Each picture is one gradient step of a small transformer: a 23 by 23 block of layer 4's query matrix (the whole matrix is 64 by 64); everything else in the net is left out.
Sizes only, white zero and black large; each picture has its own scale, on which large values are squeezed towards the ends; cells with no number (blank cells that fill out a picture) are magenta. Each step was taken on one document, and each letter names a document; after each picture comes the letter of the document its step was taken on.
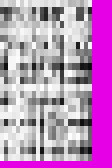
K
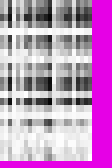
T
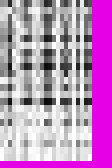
T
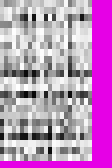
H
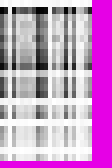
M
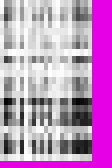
K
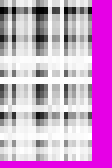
M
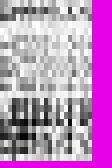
H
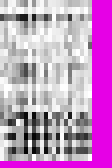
H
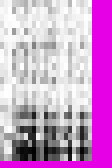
H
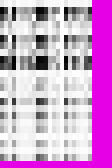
M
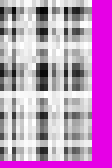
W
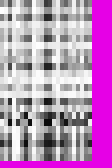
T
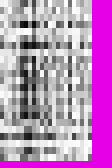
H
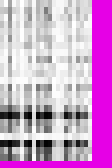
T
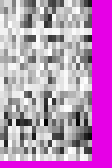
K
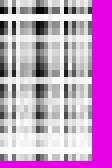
M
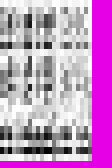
T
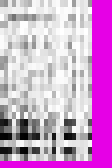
H
